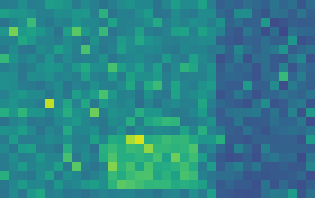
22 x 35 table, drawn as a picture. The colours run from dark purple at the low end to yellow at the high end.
The ninth with the highest average is the bottom middle. A vertical seam about 70% of the way across splits the table, and the left part is higher. In the bottom middle lies a patch that is higher than the rest. There are no regular stripes.
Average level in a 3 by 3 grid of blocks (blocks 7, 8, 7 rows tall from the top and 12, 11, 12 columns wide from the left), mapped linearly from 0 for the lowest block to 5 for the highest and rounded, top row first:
3 2 0 / 3 3 0 / 2 5 0
